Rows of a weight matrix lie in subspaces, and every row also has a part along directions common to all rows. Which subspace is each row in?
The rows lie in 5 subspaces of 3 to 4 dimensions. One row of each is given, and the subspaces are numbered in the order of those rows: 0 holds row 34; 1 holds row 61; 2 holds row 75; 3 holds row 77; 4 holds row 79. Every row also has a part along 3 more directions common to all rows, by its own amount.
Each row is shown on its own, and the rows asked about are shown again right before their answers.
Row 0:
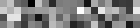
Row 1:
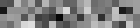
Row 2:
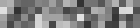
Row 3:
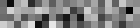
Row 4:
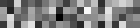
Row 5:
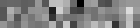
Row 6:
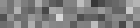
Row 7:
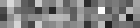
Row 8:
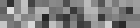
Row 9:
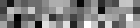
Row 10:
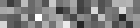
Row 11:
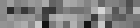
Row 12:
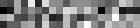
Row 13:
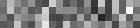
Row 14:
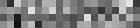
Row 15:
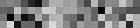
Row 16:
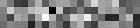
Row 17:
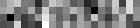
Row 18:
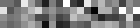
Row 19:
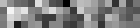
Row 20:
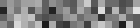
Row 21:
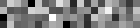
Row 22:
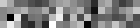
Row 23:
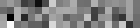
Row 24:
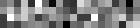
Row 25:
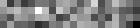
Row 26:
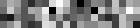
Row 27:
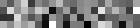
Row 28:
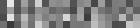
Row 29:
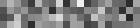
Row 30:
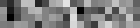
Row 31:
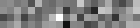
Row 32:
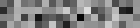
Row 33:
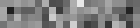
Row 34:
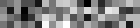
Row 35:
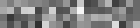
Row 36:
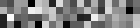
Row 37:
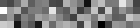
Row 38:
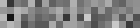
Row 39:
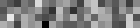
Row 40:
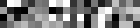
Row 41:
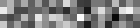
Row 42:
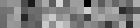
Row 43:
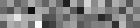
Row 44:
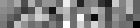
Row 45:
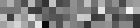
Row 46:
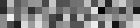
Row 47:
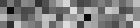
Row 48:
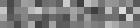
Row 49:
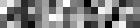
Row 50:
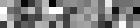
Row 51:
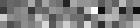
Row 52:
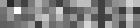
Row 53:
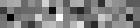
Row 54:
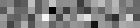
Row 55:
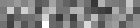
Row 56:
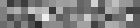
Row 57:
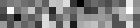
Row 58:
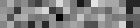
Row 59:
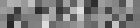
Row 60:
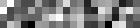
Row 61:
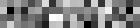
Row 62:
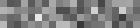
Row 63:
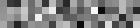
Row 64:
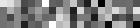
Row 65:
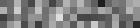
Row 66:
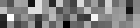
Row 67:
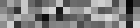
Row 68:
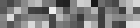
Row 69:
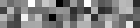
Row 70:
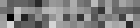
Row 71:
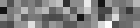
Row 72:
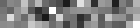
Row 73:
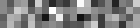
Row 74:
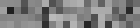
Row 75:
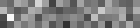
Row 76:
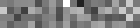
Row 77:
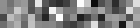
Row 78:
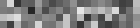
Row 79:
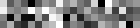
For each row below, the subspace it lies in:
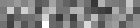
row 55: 1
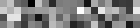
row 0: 0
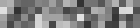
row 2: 4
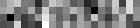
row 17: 1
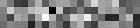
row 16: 3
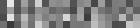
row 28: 2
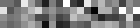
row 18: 0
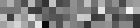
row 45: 2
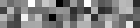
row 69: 0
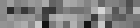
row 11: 1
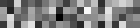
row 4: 2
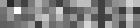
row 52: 3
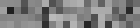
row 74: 1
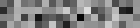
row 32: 4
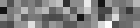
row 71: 4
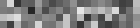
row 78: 0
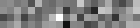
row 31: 3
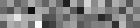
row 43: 1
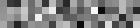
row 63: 4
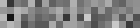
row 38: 2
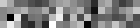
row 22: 2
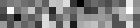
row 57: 1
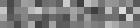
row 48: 0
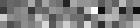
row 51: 0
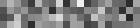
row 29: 0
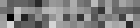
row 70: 2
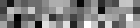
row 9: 1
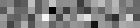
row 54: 3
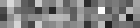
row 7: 0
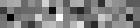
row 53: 0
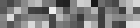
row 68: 3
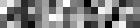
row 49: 4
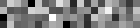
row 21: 2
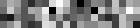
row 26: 1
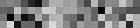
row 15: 2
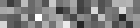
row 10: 4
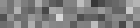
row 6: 3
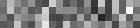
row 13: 1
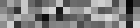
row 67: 3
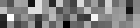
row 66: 2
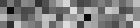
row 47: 0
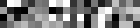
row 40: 2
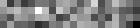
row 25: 3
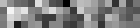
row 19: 0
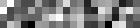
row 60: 4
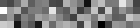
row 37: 4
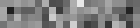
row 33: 1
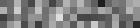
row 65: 3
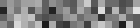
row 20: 4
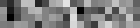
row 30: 0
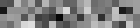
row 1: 4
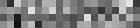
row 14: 0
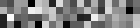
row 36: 2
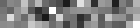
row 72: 3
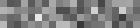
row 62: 4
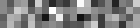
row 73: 3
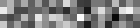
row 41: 4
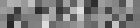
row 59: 1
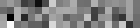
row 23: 2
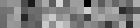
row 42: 0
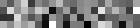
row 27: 4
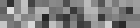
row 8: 4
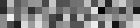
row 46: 2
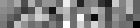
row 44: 3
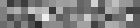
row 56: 3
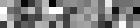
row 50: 4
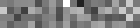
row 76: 0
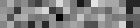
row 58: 3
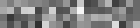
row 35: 1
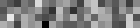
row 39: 1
